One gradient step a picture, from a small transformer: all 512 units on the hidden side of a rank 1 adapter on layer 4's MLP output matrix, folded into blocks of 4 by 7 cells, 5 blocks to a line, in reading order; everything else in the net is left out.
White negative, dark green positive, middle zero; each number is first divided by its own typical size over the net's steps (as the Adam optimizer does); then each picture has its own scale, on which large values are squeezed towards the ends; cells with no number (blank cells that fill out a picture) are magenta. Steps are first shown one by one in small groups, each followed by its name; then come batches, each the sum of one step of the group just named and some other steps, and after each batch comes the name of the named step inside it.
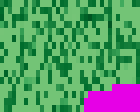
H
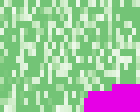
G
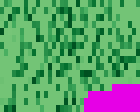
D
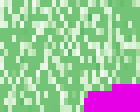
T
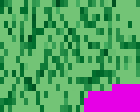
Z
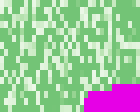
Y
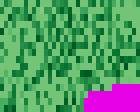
D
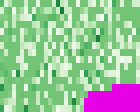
G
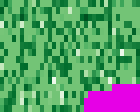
H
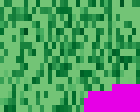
D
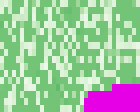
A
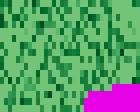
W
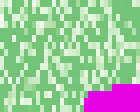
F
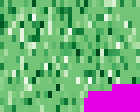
A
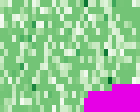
F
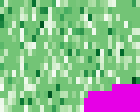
W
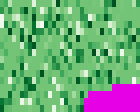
F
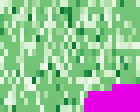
A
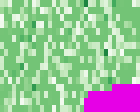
F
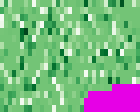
F
